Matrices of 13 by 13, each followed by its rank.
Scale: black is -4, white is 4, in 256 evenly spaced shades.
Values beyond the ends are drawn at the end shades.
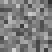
full rank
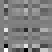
one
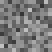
full rank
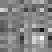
two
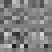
two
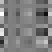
one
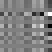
one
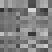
two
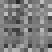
two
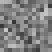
full rank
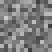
full rank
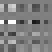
one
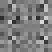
two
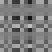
one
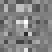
two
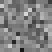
full rank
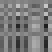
one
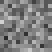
full rank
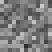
full rank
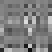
two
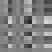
one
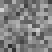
full rank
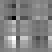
one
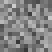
full rank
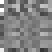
two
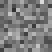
full rank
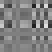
one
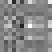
two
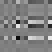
one
